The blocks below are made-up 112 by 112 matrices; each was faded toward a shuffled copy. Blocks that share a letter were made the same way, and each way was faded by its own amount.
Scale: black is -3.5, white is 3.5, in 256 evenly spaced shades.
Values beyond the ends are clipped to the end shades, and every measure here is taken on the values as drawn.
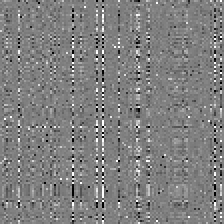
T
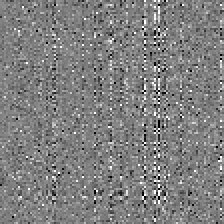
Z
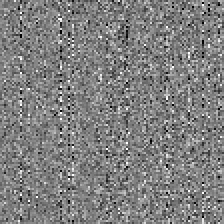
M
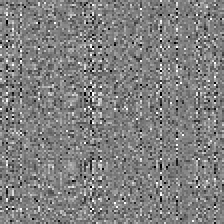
Z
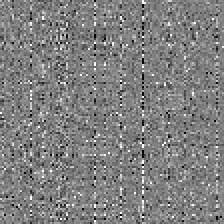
Z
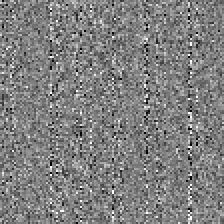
M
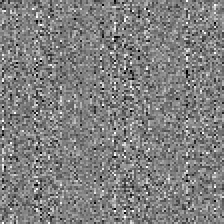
M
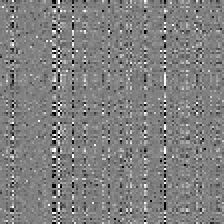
T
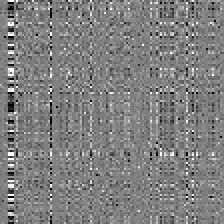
T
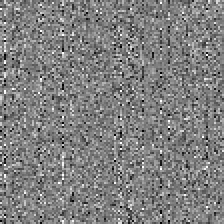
M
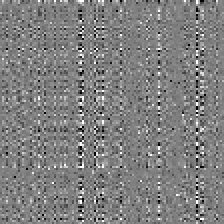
T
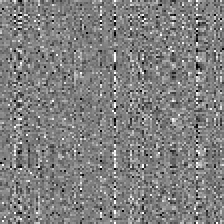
Z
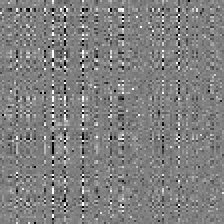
T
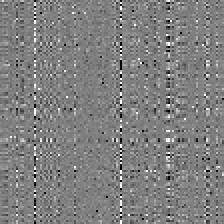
T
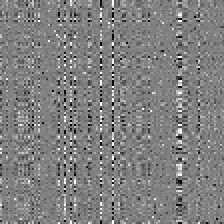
T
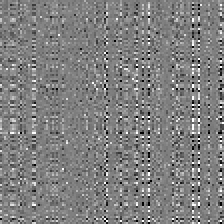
T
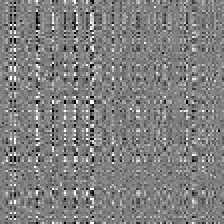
T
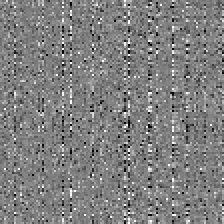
Z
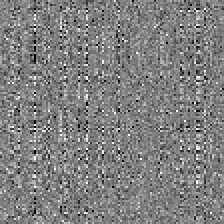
Z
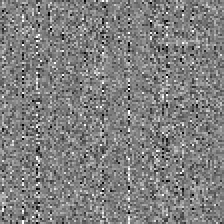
M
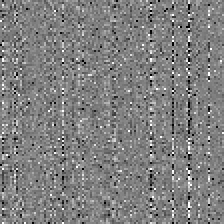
Z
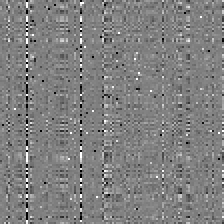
T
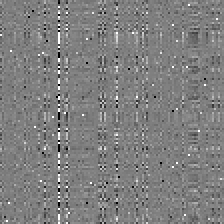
T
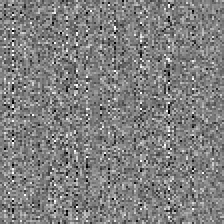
M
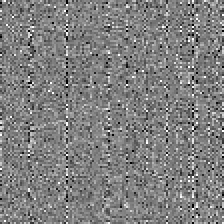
Z
